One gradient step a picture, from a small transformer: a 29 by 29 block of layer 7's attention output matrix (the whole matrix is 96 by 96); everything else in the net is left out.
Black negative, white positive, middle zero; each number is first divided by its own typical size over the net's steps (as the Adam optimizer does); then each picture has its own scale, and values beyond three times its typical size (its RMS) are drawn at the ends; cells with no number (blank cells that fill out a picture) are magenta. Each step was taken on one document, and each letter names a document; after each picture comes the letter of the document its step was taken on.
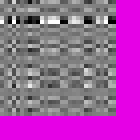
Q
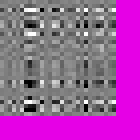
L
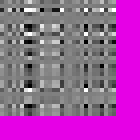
L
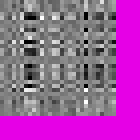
L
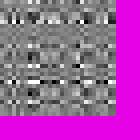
Q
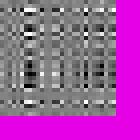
L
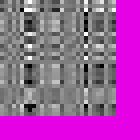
L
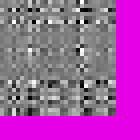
Q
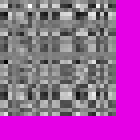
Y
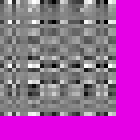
Q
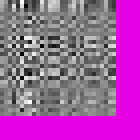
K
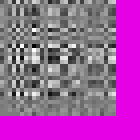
K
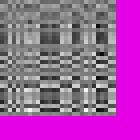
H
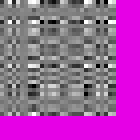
Q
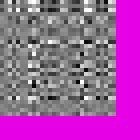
Q
